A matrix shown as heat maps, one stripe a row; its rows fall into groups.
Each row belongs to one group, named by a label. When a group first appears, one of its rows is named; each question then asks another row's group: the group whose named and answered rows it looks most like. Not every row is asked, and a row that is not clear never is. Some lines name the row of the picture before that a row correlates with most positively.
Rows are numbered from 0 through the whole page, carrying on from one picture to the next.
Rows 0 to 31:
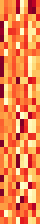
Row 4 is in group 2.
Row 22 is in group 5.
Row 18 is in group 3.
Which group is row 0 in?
5
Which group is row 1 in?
5
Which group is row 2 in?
3
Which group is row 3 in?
2
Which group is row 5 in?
2
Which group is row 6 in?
3
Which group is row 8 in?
2
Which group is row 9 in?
2
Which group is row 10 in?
2
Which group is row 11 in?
5
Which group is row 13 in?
2
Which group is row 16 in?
5
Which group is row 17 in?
3
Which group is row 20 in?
2
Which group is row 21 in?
3
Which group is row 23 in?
5
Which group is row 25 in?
2
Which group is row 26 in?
5
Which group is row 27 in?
2
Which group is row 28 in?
3
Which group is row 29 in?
5
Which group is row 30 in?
2
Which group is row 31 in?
3
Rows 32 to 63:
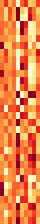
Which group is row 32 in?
3
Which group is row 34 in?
5
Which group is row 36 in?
3
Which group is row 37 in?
3
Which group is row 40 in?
3
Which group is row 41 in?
3
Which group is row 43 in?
3
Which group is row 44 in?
3
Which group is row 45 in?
5
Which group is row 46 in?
3
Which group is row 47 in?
2
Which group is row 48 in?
3
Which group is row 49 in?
5
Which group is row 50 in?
3
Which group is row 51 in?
5
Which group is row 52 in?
5
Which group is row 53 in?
2
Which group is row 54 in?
5
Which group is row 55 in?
5
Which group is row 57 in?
3
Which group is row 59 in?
2
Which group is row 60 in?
3
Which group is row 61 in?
5
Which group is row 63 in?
5
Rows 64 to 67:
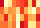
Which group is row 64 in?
2
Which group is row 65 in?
3
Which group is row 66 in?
3
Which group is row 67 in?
3
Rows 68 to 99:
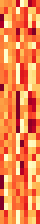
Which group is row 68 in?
5
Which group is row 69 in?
3
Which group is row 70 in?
2
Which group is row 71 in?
2
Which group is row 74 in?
3
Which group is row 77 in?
3
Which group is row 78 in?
3
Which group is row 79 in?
3
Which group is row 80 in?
2
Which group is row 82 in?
5
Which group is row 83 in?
5
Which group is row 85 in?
5
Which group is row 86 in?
5
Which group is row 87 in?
3
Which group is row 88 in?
3
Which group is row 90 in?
2
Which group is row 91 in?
3
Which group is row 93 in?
2
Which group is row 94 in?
2
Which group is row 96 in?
2
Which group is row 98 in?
3
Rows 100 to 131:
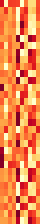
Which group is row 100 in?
2
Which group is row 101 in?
3
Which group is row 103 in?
3
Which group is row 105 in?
5
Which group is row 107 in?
5
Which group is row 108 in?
5
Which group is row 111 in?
5
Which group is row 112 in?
2
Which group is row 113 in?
3
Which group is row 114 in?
3
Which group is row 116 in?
5
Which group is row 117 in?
5
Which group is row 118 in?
3
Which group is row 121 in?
2
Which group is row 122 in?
2
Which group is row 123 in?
2
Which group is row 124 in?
5
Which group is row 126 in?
3
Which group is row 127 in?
3
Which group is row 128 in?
5
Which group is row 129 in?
3
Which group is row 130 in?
5
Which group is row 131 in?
5
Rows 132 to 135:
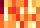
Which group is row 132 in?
2
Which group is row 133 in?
2
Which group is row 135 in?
3
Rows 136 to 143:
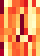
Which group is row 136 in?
2
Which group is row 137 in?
2
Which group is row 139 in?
3
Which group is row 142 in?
2
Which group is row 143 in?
2
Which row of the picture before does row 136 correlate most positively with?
132
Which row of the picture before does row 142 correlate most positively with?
132
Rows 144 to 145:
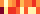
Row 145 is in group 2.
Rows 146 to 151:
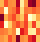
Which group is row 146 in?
5
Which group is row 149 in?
2
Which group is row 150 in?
3
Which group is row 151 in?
5
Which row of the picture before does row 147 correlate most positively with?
144
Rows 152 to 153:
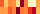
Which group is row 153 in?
5
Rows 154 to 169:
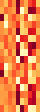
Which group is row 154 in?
5
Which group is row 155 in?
5
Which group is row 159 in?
3
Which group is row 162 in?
3
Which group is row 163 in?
2
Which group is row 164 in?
2
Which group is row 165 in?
3
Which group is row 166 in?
5
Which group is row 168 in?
5
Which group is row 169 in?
3
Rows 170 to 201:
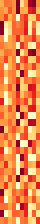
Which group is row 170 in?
5
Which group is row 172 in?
3
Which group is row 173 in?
2
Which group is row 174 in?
2
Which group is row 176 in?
3
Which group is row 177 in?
5
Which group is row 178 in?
3
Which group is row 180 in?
3
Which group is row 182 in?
5
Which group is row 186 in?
3
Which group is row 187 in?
5
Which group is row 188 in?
2
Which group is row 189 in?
3
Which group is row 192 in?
3
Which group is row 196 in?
3
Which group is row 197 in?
2
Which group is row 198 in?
2
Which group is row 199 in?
3
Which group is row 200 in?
2
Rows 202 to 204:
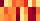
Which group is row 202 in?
2
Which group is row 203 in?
5
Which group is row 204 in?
5
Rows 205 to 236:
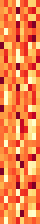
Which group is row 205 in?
3
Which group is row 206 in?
5
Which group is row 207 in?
3
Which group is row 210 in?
5
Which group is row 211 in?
2
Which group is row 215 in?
3
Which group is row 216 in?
2
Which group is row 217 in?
5
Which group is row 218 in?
2
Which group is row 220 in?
2
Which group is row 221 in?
5
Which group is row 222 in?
3
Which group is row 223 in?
3
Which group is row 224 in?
3
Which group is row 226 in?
3
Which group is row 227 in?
5
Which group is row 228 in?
3
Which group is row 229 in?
2
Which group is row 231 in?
5
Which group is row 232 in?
3
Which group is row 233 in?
2
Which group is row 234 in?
3
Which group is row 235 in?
3
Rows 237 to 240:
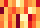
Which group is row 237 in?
3
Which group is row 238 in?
2
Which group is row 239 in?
5
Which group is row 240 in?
5
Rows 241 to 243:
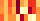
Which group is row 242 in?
5
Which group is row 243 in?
3
